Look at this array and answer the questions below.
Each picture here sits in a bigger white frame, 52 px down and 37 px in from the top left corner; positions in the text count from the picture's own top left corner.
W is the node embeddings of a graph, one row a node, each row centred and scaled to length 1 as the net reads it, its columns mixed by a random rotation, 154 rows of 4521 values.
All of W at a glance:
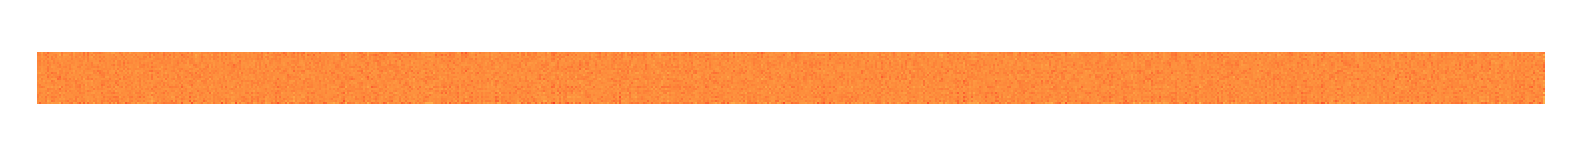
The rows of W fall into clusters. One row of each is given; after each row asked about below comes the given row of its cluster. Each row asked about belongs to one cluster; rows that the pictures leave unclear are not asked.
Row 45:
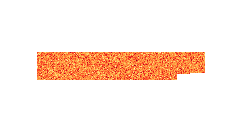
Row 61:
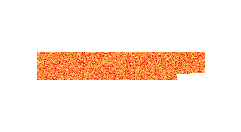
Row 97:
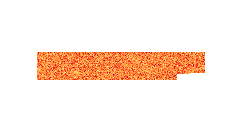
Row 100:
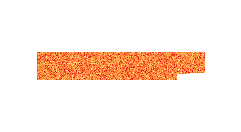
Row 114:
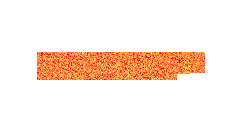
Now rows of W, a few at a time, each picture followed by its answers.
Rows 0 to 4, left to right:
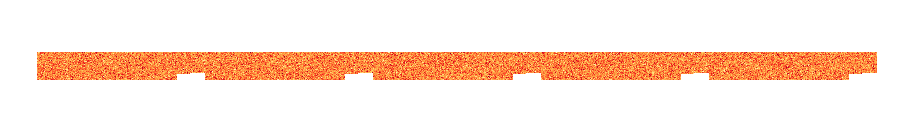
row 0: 61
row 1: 61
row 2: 97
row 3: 97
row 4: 45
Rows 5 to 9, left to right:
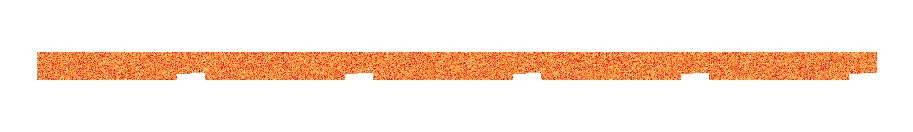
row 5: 61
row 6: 97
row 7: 61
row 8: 97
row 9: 100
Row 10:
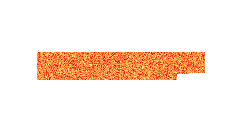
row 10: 97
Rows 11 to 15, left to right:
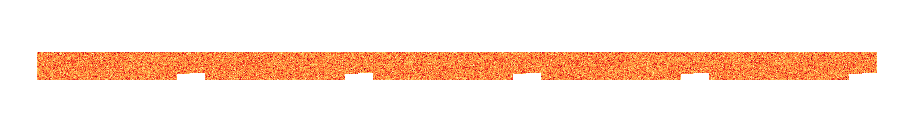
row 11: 97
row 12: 61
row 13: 100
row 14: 97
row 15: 61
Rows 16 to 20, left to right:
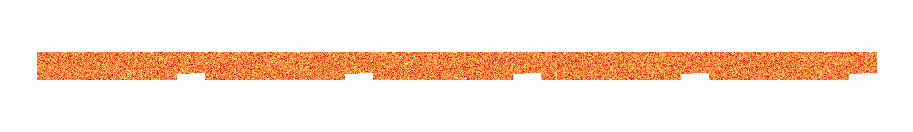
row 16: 114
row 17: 61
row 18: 100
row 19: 97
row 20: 97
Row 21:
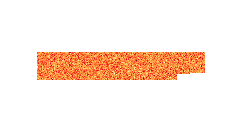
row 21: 45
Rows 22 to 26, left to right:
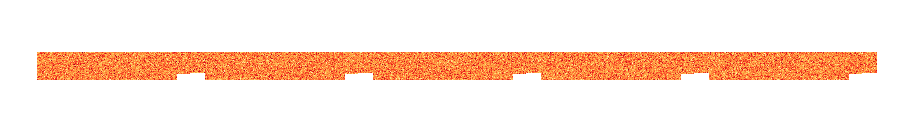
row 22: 61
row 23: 100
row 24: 61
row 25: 114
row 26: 97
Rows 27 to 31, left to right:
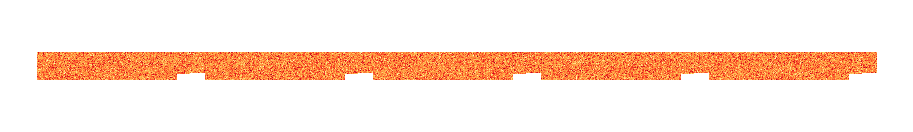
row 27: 97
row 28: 100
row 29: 114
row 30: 100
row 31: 114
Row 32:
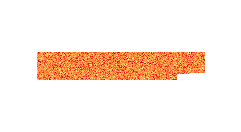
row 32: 97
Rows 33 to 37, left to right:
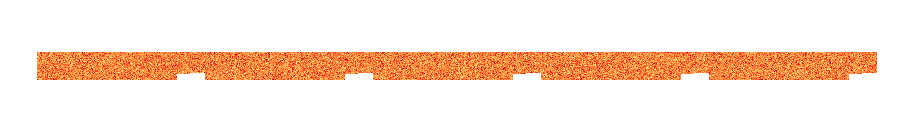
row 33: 61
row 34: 114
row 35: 114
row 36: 97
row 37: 114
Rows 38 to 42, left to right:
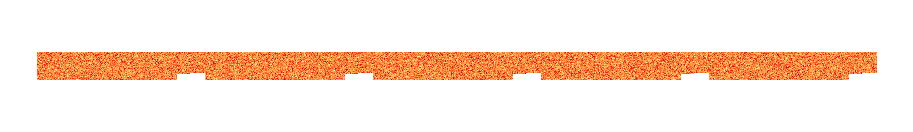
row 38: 114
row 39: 114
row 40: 45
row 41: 100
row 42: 45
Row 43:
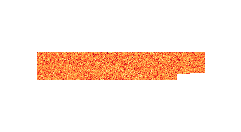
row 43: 114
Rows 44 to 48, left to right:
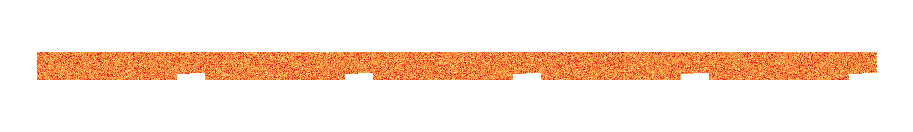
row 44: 114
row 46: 61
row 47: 97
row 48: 61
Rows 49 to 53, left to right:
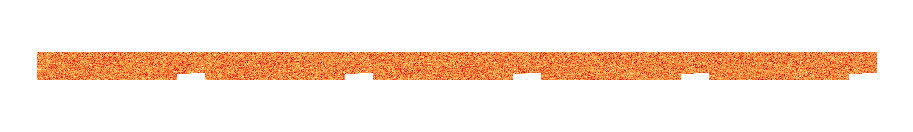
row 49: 97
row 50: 97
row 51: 100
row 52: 114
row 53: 114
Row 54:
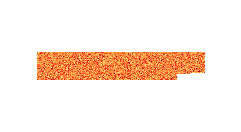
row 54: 61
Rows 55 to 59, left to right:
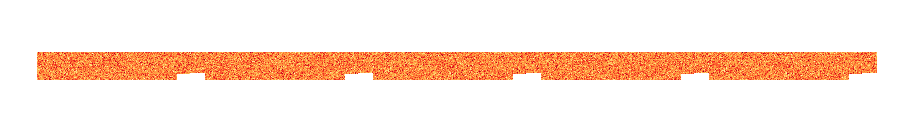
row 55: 97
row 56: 61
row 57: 45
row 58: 61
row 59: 45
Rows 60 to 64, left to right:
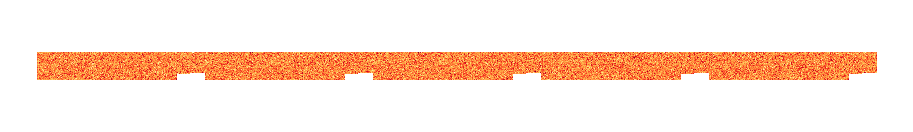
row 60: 100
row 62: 61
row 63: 45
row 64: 100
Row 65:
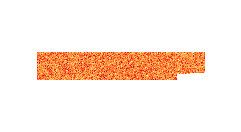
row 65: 100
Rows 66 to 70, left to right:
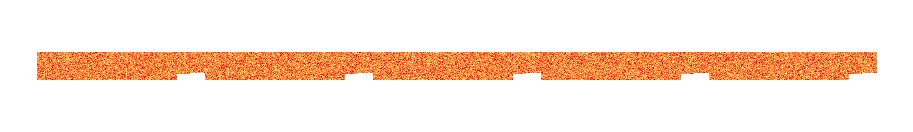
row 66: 61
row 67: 97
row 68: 100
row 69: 114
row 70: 45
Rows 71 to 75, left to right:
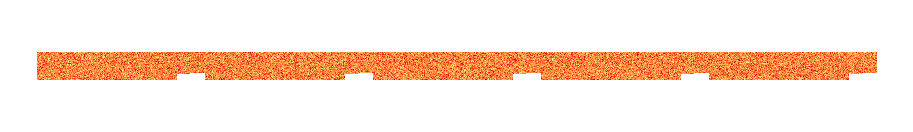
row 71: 114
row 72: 61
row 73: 114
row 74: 114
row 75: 100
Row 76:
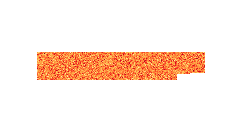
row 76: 61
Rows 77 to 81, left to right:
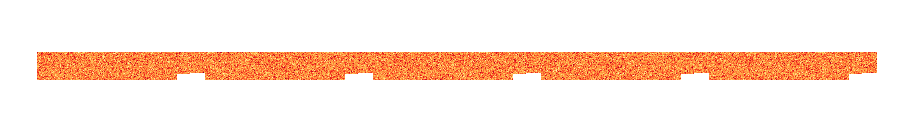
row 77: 114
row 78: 45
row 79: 114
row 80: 45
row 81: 114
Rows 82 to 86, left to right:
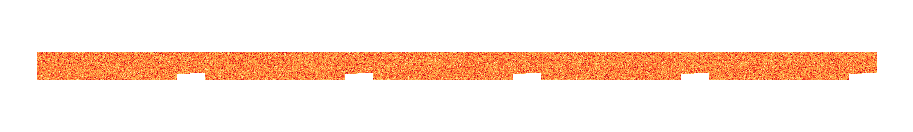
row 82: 114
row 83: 97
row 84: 100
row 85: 100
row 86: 100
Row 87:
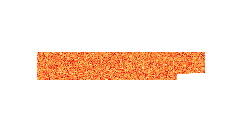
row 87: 97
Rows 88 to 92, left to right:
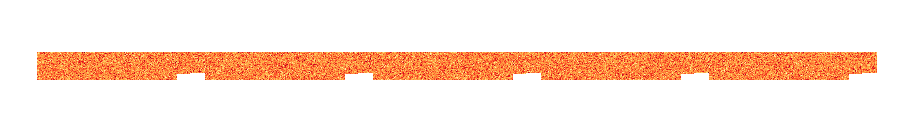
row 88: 61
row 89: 45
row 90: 100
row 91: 61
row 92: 45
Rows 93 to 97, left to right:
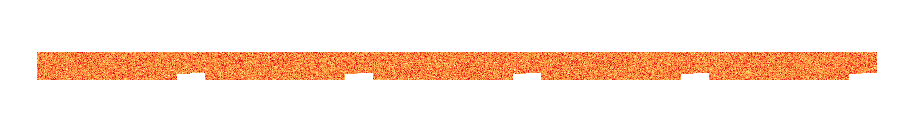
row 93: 61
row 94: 97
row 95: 100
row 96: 97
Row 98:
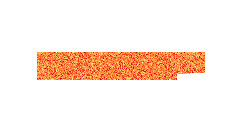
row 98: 100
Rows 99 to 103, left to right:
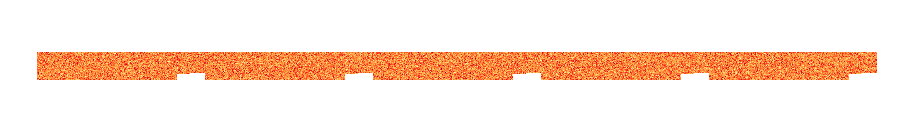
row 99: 114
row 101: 61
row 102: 97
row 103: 97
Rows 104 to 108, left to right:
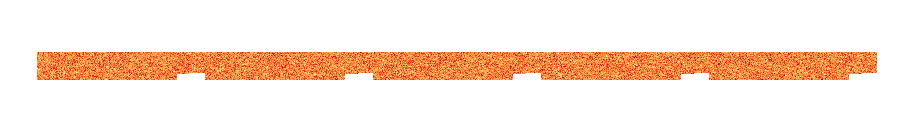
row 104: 97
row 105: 45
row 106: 97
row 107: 45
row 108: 114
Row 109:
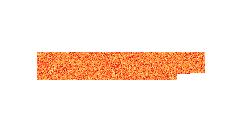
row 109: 45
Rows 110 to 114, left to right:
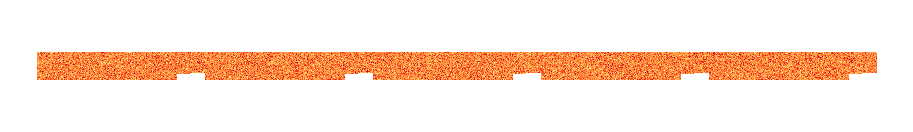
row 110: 61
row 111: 61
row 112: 100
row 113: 45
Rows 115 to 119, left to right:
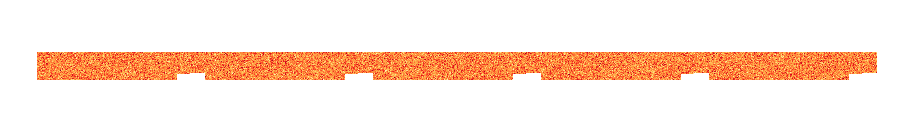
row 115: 114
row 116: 97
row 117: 45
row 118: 97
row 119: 61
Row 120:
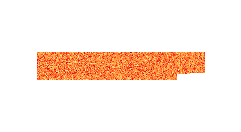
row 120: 100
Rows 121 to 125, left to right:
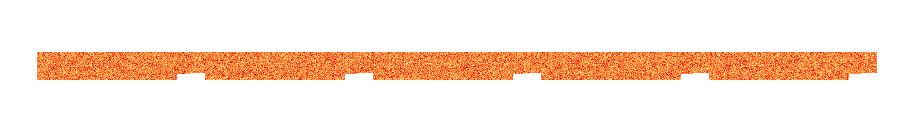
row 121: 97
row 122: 100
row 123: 100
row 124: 97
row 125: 97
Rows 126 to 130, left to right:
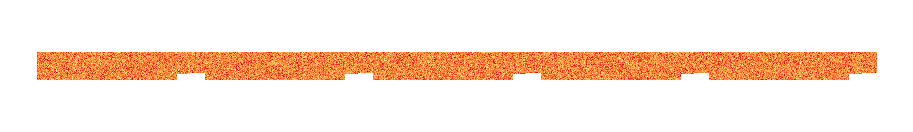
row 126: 100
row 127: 61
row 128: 114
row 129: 45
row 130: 114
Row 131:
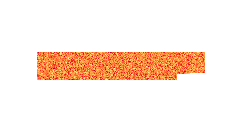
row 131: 97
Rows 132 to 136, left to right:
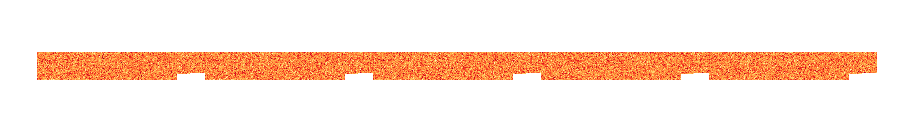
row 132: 100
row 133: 100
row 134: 100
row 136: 100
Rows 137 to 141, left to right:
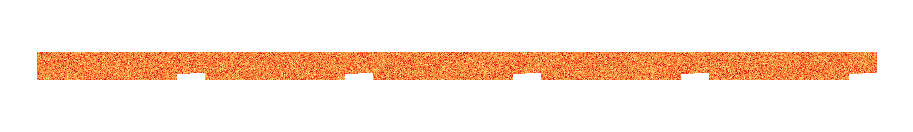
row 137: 114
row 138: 45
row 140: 97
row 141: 100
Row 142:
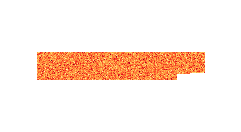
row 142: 61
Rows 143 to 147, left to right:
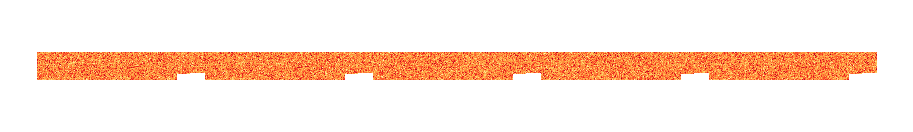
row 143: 100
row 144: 100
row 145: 97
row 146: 45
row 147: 100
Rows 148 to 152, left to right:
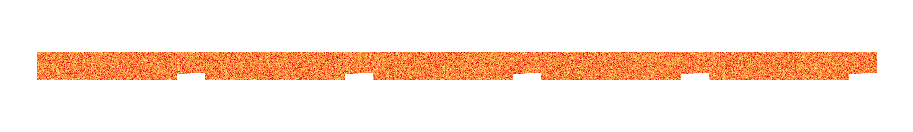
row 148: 100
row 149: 100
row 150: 97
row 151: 97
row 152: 97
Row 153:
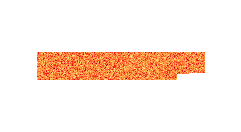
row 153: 97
